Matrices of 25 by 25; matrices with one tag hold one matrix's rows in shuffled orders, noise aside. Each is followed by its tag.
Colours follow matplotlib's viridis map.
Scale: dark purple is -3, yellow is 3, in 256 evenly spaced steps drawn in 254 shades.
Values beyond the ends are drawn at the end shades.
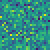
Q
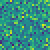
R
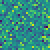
R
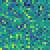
Q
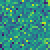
R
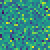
R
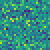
Q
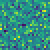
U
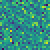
R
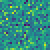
Q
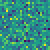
Q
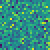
R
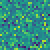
U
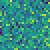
R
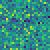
Q
